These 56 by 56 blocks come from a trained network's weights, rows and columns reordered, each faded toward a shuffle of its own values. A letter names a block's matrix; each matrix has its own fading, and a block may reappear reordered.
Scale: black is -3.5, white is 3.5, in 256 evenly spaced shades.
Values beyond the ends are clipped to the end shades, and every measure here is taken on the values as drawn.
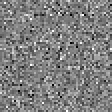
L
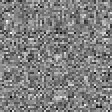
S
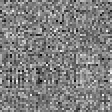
S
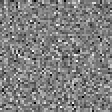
L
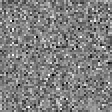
L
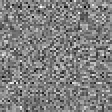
S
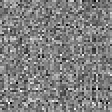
S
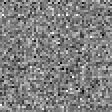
L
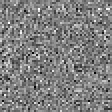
L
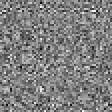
S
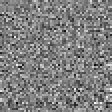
S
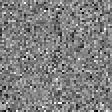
L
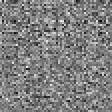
S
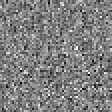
L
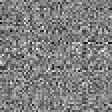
S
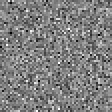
L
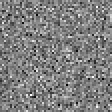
L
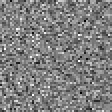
L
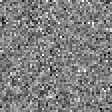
L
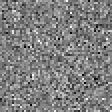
L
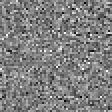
L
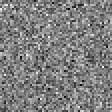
L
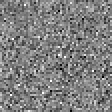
L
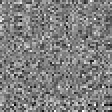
S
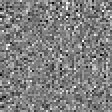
L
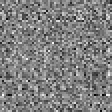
S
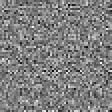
S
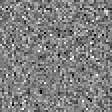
L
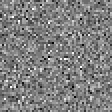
L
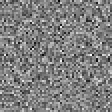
S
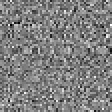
S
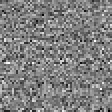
S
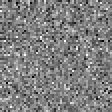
L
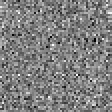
L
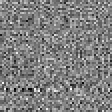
S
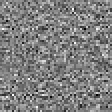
S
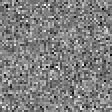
L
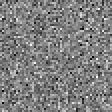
L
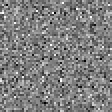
L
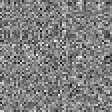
S
